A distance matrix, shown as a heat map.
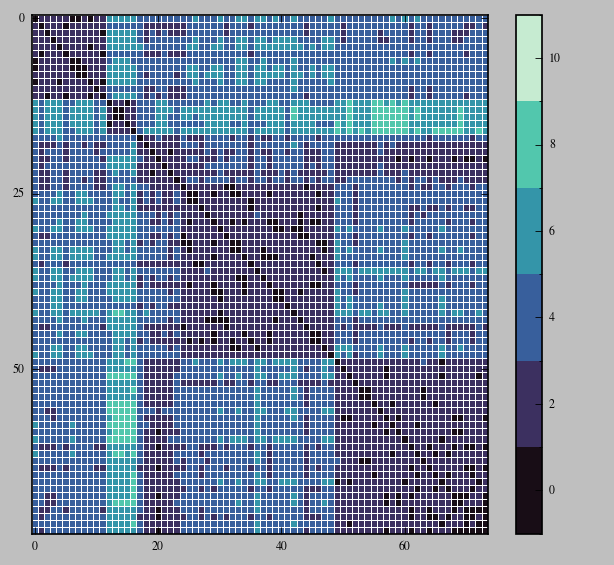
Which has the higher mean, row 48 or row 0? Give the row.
0
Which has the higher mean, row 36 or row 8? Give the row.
8
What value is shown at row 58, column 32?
4
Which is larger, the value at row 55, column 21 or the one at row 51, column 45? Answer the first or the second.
the second
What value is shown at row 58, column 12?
8
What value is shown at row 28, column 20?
2
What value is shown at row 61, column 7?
4
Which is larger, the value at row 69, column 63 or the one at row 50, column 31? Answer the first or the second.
the second
